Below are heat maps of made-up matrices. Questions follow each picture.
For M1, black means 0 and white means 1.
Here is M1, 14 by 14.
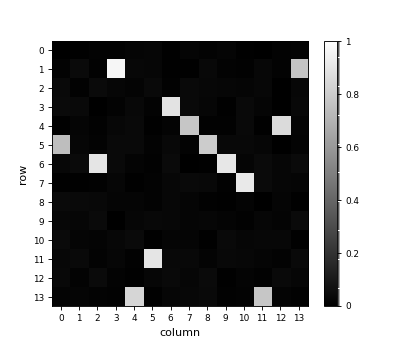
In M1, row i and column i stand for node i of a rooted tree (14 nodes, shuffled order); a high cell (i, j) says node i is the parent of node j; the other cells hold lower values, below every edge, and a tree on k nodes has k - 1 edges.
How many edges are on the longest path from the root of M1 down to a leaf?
4
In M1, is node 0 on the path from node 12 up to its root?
no
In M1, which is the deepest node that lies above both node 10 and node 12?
4
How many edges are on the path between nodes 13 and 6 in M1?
3
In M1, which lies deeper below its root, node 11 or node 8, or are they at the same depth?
node 8
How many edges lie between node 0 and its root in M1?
4
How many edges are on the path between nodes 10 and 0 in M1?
6
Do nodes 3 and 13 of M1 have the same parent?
yes
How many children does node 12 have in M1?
0
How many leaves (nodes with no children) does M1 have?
6
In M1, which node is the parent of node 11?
13
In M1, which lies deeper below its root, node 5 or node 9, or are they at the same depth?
the same depth
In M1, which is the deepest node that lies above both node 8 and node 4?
13
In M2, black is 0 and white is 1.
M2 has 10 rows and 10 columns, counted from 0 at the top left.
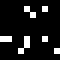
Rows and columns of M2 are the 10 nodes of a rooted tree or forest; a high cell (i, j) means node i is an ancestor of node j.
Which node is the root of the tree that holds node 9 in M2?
8
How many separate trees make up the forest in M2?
3
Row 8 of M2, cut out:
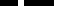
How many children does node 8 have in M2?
2
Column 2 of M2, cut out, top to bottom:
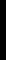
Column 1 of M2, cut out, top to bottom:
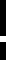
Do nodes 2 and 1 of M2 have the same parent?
no
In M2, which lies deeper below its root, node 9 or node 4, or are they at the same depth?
node 4
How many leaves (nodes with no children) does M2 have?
5
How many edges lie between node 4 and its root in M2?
3
